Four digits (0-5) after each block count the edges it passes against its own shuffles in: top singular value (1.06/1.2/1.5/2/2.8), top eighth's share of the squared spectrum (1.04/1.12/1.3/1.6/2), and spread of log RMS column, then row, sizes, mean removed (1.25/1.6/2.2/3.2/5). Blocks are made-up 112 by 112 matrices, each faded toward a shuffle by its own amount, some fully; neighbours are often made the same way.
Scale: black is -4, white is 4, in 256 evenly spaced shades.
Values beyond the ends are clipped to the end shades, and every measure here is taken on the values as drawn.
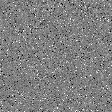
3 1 0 0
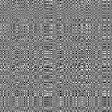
5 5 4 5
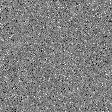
1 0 0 0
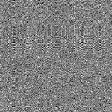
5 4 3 2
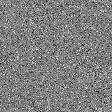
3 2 0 0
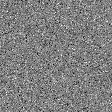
1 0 0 0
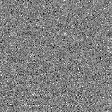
4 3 1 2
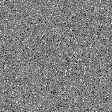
3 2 0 0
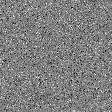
0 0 0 0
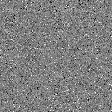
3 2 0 0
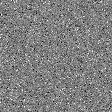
0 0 0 0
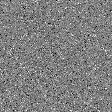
2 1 0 0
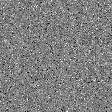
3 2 0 0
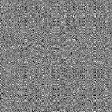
5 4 3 3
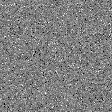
3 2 0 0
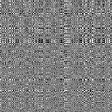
5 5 4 4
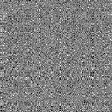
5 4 3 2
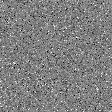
0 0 0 0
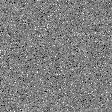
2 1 0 0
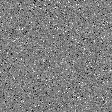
2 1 0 0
